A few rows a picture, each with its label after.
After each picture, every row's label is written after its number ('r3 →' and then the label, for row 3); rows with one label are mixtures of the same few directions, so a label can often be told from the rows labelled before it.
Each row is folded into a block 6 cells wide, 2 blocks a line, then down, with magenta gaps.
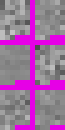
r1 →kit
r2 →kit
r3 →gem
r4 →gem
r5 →kit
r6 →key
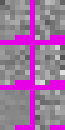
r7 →gem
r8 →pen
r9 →kit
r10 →kit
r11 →gem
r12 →gem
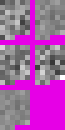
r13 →gem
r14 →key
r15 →gem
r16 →key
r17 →key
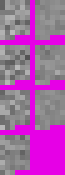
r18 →kit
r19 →gem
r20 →kit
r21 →key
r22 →pen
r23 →pen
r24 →gem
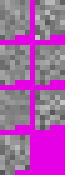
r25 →key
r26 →pen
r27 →pen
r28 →kit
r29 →gem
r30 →kit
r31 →key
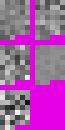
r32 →kit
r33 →pen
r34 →key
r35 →gem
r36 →kit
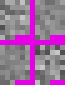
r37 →gem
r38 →pen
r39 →kit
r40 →pen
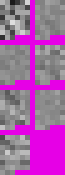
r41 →pen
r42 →pen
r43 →pen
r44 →pen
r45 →key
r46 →kit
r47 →gem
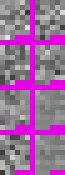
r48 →kit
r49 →kit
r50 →kit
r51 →key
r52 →key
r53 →gem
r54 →pen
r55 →gem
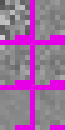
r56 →pen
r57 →key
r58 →gem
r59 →key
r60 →pen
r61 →key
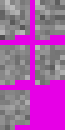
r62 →key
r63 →gem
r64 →key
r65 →gem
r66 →kit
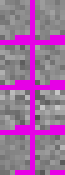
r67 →pen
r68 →key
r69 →gem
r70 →pen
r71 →pen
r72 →gem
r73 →kit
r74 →kit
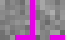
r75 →kit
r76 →key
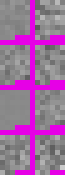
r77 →pen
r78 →gem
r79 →key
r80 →pen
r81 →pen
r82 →key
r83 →gem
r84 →key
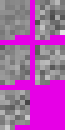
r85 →kit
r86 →key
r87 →gem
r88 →kit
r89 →kit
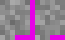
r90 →pen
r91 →pen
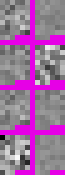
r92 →key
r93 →key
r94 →pen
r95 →pen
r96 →key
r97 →pen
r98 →gem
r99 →kit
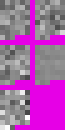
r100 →pen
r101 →key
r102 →key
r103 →gem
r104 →kit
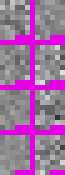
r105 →pen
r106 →pen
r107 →key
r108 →kit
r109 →pen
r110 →key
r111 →kit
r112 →kit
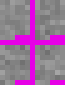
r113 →pen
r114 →kit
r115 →gem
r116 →key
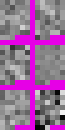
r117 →key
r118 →key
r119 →pen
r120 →kit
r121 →kit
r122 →kit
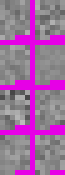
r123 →key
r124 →kit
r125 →pen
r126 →kit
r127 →pen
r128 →key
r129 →gem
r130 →pen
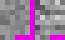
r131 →pen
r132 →gem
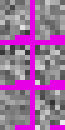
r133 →key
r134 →pen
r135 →pen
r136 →pen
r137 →gem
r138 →key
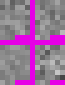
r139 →pen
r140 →key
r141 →pen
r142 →key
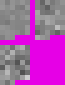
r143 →pen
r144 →key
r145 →key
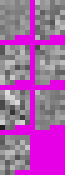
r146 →gem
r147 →gem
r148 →kit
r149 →gem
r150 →key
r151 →gem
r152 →kit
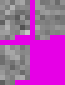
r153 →key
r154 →gem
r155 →key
